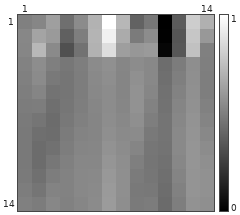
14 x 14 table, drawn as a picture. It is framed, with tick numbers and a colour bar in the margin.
There is no overall slope. The centre is the smoothest part. The ninth with the highest average is the top middle. A horizontal seam about 20% of the way down splits the table, and the bottom part is calmer.
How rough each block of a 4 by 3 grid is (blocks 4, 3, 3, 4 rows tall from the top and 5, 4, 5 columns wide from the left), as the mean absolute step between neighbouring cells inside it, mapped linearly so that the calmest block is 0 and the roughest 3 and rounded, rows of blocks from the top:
123
000
000
000
